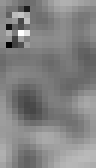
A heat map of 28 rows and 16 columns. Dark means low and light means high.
Odd patch: rougher, in the top left. Roughest part: top left. Histogram: heavy tails on both sides. Average level on the scale: 50%. Mirror symmetry: none.
